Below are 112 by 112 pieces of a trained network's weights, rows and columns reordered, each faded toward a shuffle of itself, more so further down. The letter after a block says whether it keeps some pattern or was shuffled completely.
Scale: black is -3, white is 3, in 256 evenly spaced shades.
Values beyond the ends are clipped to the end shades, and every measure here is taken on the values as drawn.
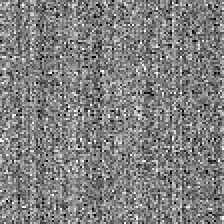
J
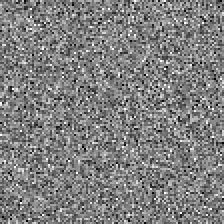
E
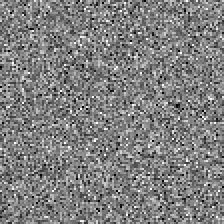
E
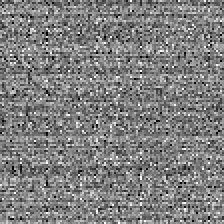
J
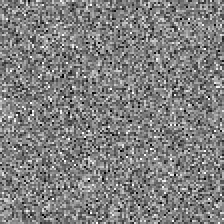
E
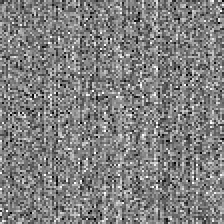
J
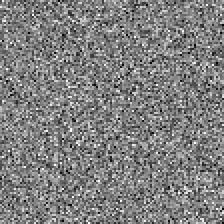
E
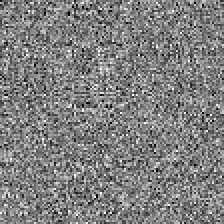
J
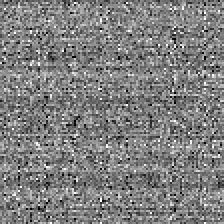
J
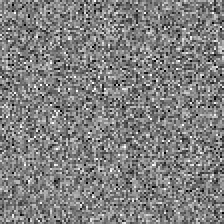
J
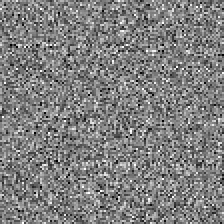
J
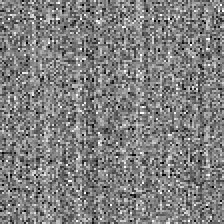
J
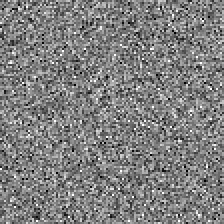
E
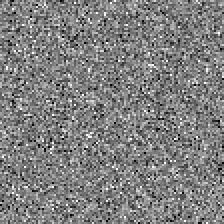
E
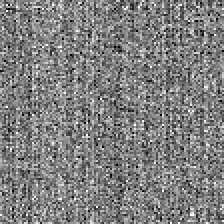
J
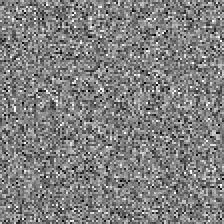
J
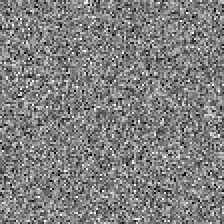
E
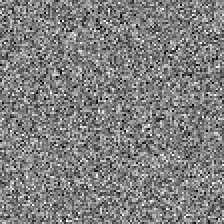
E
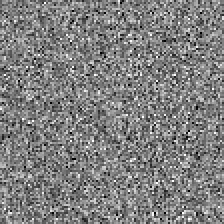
J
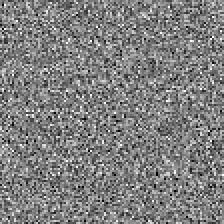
J
